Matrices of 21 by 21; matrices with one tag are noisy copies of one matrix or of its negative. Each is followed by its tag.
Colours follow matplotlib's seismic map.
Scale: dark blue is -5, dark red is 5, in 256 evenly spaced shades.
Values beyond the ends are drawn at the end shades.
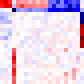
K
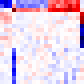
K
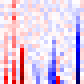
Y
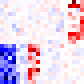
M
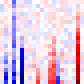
Y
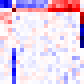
K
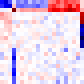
K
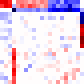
K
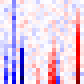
Y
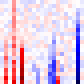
Y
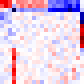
K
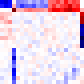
K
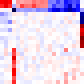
K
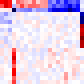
K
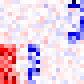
M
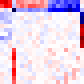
K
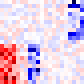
M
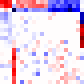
K
